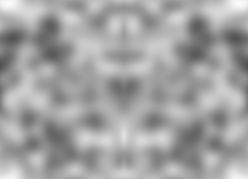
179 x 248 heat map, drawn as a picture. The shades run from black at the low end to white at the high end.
Odd rows or columns: none. Grain: smooth. Mirror symmetry: left to right. Histogram: bell-shaped. Slope: none.
